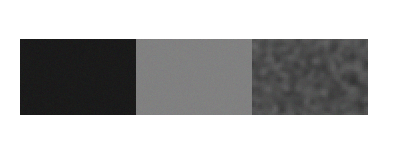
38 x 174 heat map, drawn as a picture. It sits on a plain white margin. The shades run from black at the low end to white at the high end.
The table splits into one row of 3 panels. Panel 1,1: very low, flat. Panel 1,2: middling, flat. Panel 1,3: low, blotchy, faint in contrast.
